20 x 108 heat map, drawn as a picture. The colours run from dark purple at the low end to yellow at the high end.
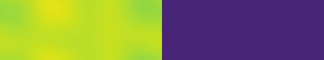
It is made of 1 by 2 panels. Panel 1,1: very high, smooth, faint in contrast. Panel 1,2: very low, flat.
